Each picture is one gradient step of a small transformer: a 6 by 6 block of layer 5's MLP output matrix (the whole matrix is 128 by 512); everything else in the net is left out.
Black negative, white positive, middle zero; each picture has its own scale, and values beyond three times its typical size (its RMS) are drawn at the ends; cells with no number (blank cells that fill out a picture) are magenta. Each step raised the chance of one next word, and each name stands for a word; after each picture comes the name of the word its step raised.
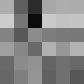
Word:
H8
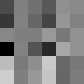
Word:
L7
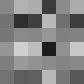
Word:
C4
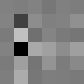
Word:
L7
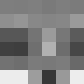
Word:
H8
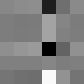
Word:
C4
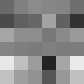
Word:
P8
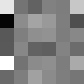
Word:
H8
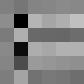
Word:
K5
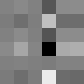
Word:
C4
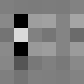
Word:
K5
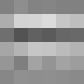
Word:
K5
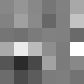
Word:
L7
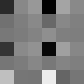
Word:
C4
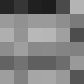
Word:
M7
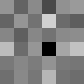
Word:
C4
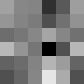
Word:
L7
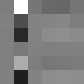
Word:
M7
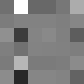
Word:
M7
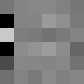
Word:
K5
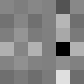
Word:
C4
